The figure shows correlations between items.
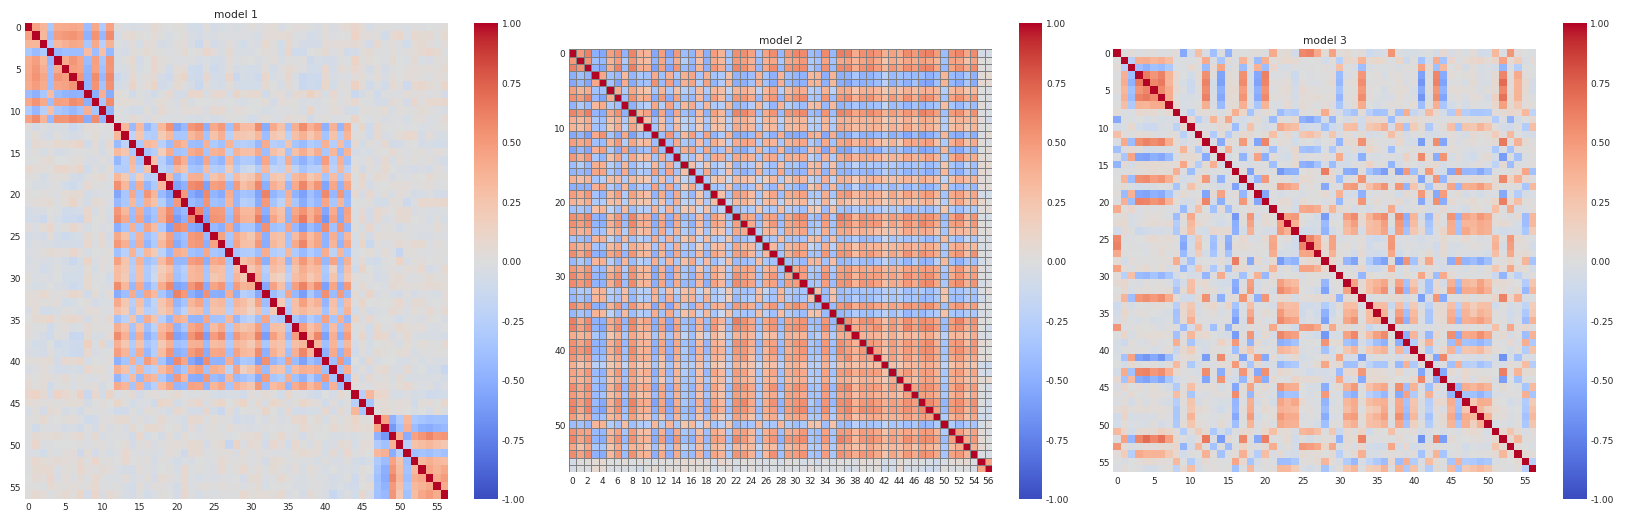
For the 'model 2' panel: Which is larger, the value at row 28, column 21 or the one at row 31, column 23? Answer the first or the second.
the second
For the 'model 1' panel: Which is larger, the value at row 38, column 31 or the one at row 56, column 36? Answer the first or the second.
the first
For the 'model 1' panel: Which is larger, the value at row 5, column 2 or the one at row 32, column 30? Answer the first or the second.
the first
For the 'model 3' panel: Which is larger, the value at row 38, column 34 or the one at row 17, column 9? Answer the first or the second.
the first
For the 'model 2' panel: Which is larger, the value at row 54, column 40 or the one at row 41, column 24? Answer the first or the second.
the first
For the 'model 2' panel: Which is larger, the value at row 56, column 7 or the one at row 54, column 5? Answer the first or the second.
the second
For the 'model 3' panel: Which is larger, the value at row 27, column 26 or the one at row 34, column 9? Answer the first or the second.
the first
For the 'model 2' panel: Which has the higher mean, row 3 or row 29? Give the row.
29
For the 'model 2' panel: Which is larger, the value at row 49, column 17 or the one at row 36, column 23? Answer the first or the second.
the second
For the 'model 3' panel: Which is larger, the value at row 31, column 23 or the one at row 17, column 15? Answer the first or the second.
the first
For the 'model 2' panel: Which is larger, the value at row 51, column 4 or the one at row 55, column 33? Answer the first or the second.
the second
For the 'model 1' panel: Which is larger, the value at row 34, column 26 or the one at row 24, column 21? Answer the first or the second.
the second
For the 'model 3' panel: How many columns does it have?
57
